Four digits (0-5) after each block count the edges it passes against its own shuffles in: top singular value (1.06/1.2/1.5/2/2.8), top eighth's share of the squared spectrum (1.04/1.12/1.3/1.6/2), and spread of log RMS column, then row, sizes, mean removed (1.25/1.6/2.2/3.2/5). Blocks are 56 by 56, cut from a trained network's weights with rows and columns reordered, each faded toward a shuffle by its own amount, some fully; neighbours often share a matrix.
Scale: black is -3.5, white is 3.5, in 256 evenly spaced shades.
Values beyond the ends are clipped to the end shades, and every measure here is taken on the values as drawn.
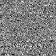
3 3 0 2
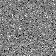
1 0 0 0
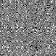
3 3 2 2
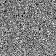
2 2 0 0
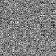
3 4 2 1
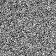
0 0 0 0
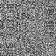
4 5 2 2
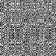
4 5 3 2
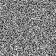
2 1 0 0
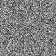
3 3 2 0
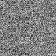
3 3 1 0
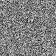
0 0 0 0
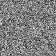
0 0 0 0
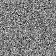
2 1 0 0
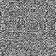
3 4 2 0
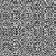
4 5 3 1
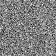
1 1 0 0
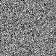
0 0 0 0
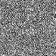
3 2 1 0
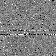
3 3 0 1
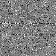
3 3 0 1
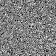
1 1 0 0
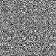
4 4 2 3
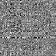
3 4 1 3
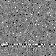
3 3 0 2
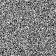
0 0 0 0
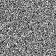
0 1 0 0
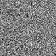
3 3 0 0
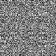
3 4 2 1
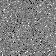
1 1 0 0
